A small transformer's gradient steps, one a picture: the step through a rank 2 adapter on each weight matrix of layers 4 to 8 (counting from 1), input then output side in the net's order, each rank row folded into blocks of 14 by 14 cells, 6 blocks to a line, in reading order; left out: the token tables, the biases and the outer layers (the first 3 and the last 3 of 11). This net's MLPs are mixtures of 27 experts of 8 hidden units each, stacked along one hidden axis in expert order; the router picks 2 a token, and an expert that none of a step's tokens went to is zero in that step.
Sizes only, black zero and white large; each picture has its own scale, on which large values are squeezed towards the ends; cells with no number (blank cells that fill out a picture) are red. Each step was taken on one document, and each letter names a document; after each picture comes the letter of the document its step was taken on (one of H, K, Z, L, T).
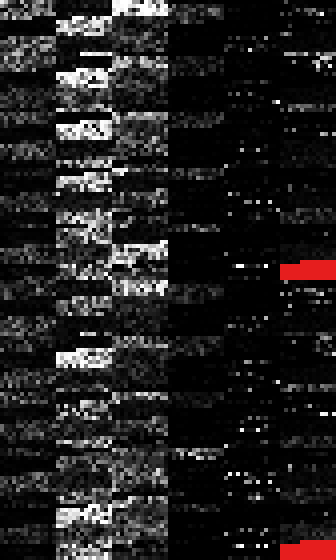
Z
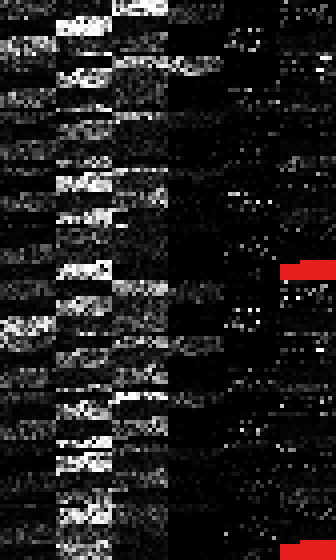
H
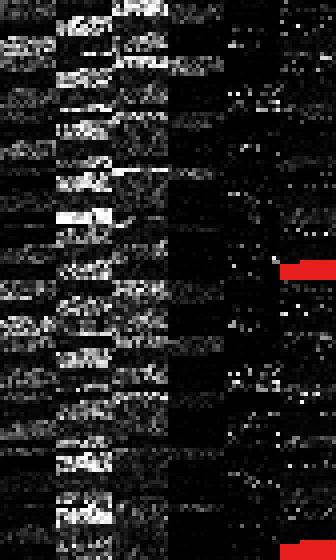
H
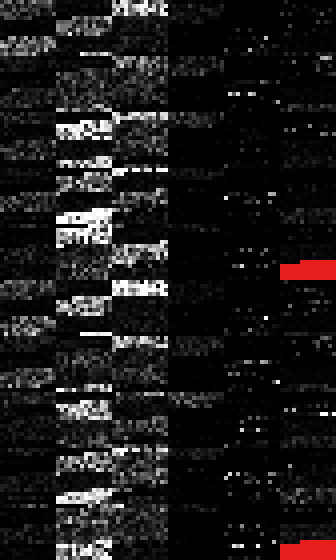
Z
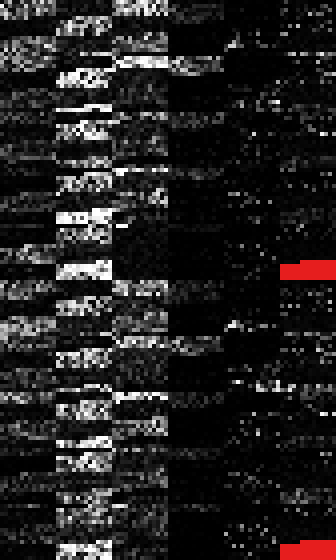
H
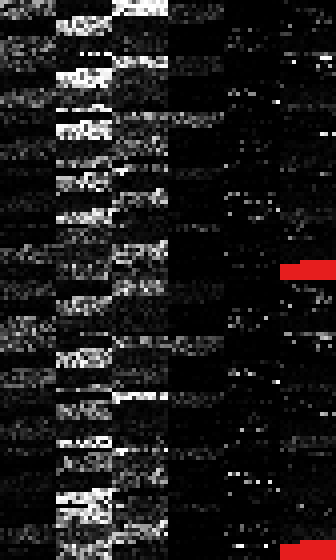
Z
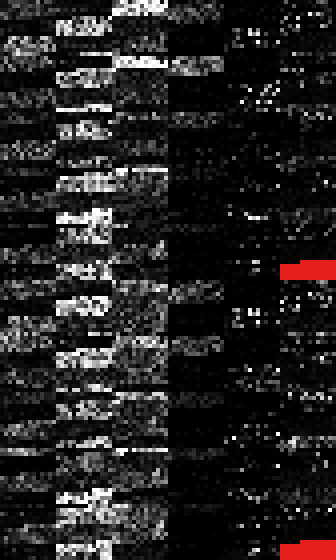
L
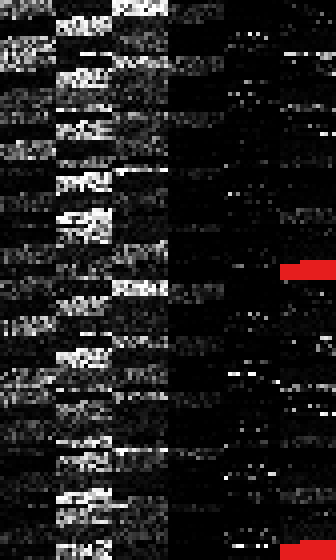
Z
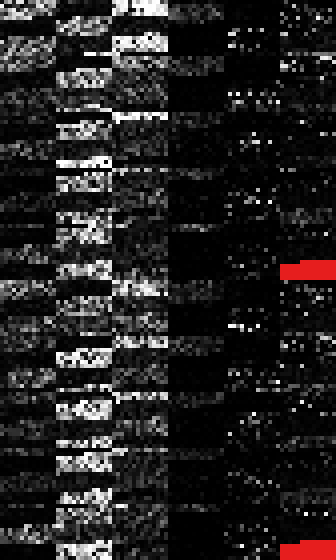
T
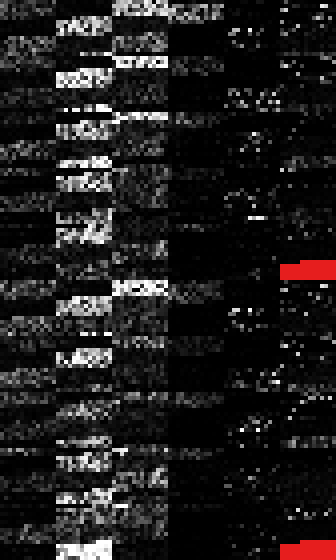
T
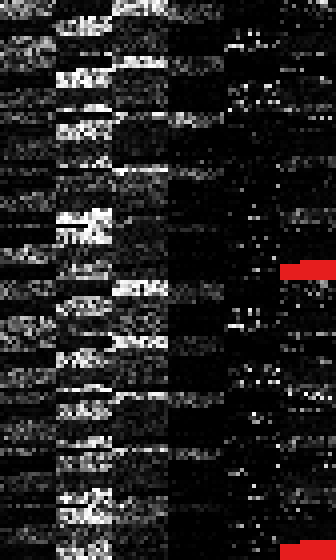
L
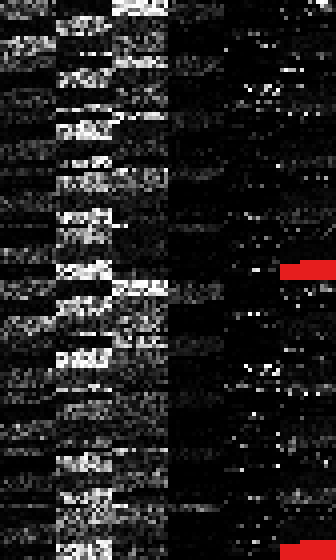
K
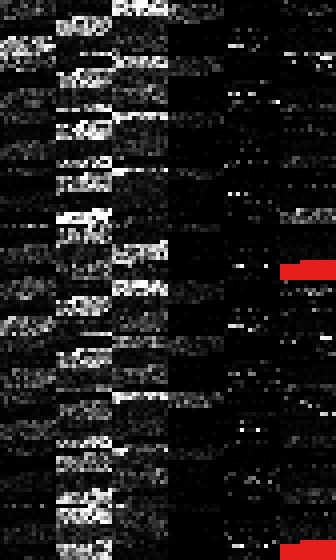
Z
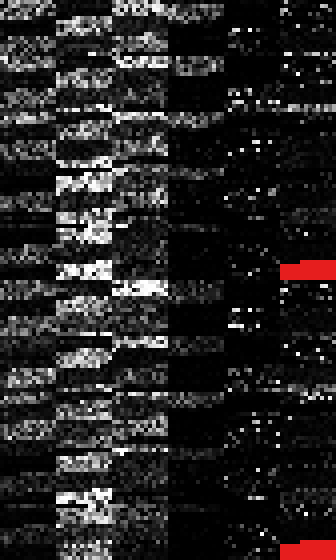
T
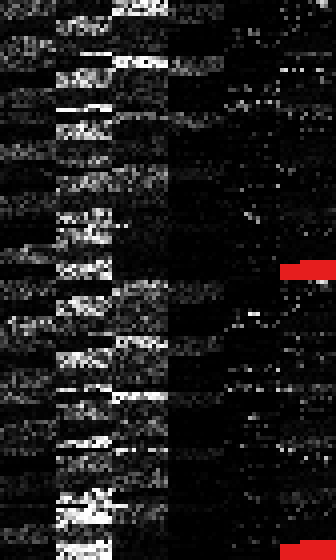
L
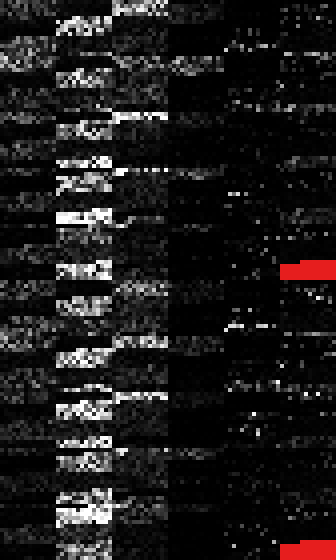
H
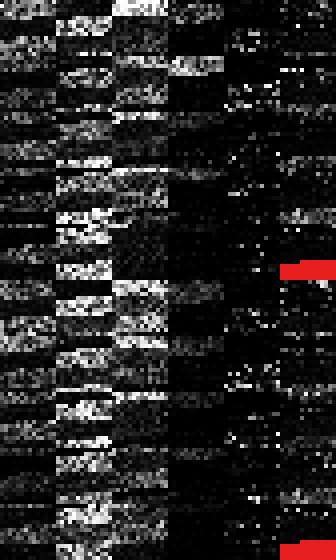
L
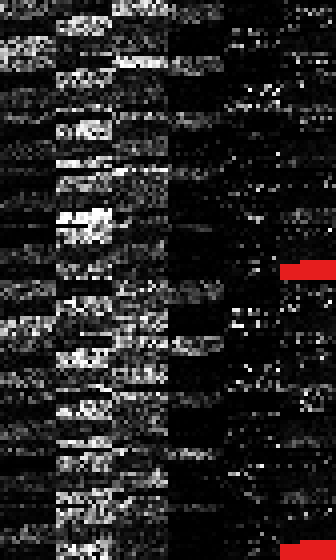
L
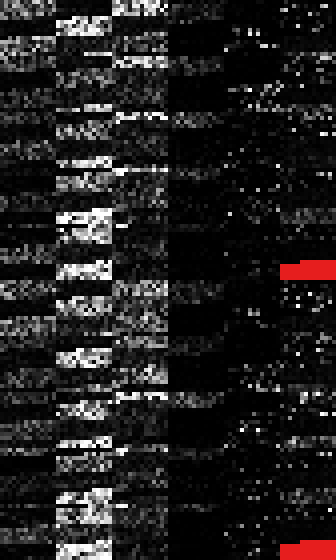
H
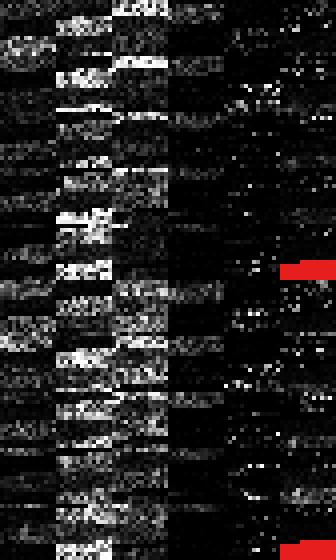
L
